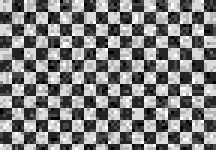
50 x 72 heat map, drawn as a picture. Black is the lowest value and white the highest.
Slope: none. Histogram: two levels. Grain: checkered. Odd rows or columns: none. Mirror symmetry: none. Average level on the scale: 50%.
